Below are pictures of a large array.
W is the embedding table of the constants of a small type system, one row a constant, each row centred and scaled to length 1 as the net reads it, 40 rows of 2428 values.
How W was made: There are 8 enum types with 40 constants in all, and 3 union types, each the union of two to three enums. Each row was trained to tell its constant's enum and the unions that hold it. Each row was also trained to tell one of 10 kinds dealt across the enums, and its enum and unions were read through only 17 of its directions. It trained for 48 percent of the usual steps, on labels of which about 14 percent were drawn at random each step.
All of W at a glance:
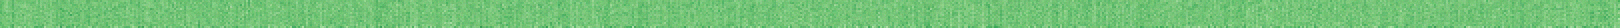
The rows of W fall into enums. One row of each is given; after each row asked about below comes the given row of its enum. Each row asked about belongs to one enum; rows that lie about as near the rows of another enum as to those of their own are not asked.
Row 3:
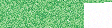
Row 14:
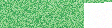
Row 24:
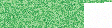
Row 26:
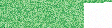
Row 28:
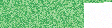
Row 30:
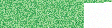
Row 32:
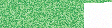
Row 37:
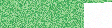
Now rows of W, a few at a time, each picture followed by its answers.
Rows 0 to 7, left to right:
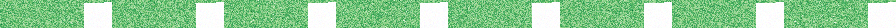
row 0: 37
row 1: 32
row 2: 14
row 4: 26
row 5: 32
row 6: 37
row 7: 24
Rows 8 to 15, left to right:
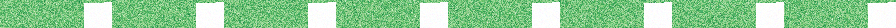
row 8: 32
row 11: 3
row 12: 14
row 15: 26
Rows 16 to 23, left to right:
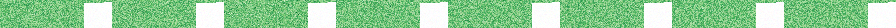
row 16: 24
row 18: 37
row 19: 30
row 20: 32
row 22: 30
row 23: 30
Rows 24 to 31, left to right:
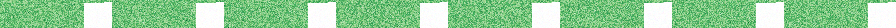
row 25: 37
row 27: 30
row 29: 24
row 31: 26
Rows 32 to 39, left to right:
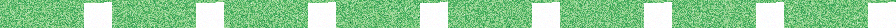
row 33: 28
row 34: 14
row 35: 24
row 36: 30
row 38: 14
